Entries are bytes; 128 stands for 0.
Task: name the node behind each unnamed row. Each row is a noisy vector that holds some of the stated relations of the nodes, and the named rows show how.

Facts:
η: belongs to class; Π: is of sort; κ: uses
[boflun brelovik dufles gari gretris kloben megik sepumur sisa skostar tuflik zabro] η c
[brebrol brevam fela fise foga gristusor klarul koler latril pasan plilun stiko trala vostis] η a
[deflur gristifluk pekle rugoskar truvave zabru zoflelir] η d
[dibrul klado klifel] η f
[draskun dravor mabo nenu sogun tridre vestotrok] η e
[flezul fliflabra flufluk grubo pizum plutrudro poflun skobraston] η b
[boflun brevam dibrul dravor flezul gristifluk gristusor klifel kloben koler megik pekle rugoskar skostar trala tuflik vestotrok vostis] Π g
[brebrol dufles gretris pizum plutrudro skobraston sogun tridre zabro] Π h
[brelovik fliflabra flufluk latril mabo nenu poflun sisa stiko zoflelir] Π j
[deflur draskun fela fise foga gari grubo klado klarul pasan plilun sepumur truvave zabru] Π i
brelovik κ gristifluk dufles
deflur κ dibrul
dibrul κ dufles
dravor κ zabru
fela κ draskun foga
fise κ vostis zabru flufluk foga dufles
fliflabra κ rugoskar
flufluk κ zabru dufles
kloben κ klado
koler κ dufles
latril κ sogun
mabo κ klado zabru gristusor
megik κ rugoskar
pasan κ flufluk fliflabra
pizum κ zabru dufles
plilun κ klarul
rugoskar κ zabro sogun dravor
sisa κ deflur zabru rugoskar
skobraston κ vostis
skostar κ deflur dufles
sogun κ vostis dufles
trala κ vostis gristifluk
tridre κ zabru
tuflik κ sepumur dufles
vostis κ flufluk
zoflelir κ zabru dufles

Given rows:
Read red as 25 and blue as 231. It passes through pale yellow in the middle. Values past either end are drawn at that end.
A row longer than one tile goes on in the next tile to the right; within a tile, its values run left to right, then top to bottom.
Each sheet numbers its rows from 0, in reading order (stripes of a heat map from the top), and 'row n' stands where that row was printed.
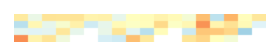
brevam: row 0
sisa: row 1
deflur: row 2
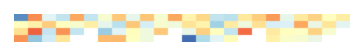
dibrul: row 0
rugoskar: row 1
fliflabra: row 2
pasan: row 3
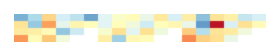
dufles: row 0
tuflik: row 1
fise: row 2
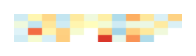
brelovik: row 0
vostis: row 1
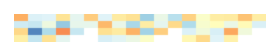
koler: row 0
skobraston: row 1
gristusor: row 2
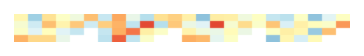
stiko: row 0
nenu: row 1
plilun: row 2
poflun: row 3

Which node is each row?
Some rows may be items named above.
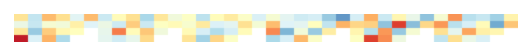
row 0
vostis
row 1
brelovik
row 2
boflun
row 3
pizum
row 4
tridre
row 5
sogun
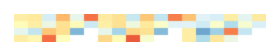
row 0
zoflelir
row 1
zoflelir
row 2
koler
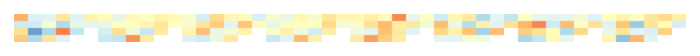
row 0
koler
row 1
sisa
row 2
gari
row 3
sisa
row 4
zabru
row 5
skobraston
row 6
grubo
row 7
megik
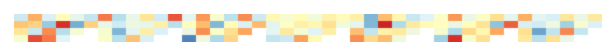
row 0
tridre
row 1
latril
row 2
flezul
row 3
sisa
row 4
fise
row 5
dravor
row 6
koler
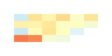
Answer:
gristifluk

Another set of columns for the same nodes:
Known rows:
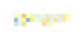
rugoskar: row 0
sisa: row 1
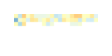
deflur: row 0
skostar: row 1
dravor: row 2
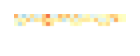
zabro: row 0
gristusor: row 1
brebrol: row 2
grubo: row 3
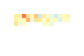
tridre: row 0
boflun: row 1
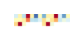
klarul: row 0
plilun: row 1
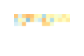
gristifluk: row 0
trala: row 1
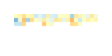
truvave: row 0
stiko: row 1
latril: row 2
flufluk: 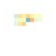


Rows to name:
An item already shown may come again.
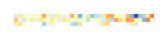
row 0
vostis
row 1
dufles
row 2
sepumur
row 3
skobraston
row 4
klifel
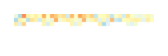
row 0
zoflelir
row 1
sogun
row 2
sogun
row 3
nenu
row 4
gari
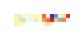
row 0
tuflik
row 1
klado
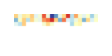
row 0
zabru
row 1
klado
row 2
flezul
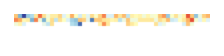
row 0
klifel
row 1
zabru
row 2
draskun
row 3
gristusor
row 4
pasan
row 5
mabo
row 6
kloben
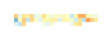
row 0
zabru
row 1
gari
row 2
skobraston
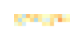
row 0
foga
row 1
plutrudro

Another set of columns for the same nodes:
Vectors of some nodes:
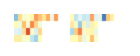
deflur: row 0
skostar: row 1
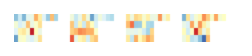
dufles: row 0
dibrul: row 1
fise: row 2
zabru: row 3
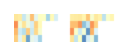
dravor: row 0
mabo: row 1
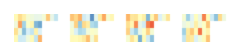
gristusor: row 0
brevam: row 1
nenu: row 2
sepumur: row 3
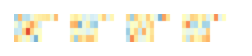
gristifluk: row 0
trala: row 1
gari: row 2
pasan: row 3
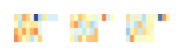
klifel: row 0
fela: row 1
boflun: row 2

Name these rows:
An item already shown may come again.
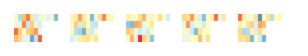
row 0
klado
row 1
brebrol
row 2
plutrudro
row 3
stiko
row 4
vestotrok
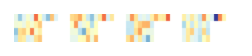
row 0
sepumur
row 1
stiko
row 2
pekle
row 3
kloben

